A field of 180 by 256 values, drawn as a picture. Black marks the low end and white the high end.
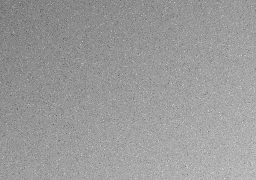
Stripes: none. Ninth with the lowest average: top left. Slope: up to the bottom right. Mirror symmetry: none. Average level on the scale: 60%. Ninth with the highest average: bottom right. Odd rows or columns: none. Grain: fine.
